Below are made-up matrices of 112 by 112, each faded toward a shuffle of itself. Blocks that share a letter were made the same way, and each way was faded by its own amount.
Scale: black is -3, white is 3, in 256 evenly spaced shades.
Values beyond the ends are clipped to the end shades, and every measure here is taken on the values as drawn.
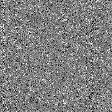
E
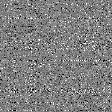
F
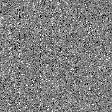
E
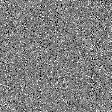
E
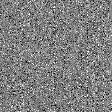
E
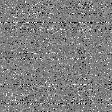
F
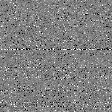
F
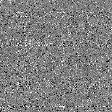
F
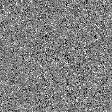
E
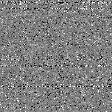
F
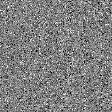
E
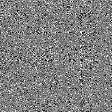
F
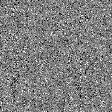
E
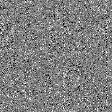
E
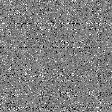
F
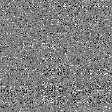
F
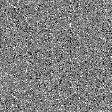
E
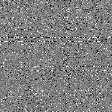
F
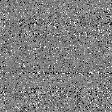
F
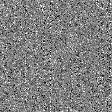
E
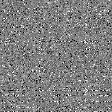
F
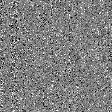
E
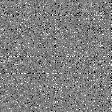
F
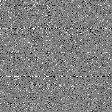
F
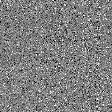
E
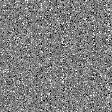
E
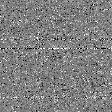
F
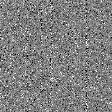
E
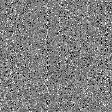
E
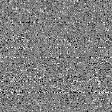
F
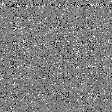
F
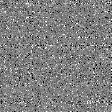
F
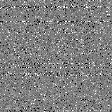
F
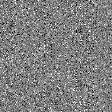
E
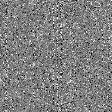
E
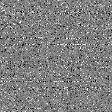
F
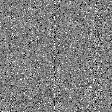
E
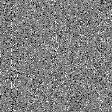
E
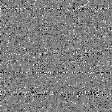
F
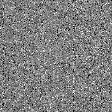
E
